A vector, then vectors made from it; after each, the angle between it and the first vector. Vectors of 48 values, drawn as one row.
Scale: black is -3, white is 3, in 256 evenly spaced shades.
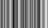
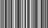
partly opposed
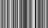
partly aligned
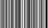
partly opposed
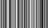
partly opposed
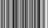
nearly parallel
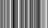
nearly parallel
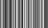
partly opposed
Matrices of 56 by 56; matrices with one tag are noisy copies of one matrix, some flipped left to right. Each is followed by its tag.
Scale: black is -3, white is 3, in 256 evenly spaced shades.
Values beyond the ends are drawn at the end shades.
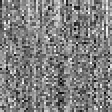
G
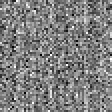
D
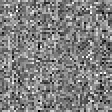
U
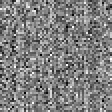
D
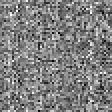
U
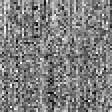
G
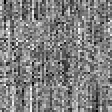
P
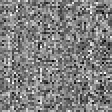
U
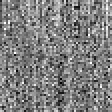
G
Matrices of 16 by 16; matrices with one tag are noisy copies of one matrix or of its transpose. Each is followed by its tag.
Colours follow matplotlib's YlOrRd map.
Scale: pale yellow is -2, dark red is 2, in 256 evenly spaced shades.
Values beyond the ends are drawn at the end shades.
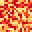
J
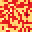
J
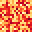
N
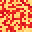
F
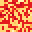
J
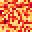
J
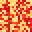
N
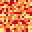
F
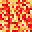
N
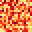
F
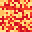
N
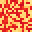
J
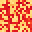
N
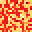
J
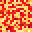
F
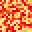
F
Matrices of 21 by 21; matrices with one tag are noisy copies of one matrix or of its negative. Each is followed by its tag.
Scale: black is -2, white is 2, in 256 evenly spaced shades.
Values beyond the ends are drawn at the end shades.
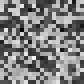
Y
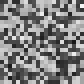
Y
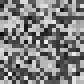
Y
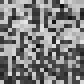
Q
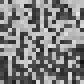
Q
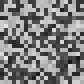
Y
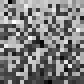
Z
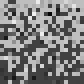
Z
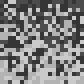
Z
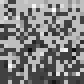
Z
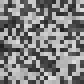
Y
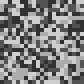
Y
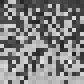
Z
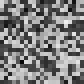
Y
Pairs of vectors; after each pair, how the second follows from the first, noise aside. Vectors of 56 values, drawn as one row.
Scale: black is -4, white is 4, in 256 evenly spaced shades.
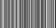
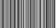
negated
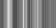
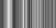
copied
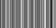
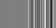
partly zeroed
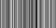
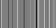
partly zeroed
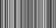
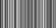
copied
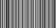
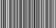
negated
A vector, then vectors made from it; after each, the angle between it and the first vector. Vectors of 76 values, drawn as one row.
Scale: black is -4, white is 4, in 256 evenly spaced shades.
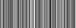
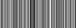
nearly opposite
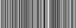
orthogonal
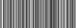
partly aligned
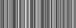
partly opposed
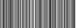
nearly parallel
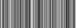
partly aligned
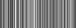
partly aligned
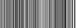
orthogonal
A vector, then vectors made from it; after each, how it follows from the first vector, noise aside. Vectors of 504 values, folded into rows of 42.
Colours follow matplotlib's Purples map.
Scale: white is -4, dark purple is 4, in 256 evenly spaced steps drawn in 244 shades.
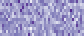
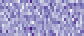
negated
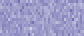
shrunk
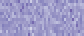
shrunk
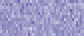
shrunk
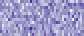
negated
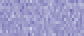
shrunk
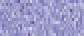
shrunk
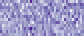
negated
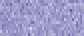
shrunk
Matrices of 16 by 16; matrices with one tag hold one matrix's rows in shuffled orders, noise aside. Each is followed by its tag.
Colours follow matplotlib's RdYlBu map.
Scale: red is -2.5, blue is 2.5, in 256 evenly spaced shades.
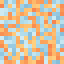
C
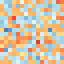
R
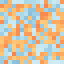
R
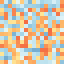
R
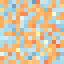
C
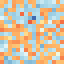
R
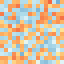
R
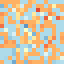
C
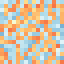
C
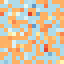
R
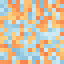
R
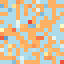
C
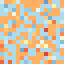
C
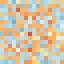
C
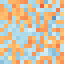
R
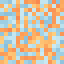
C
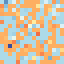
C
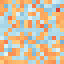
R
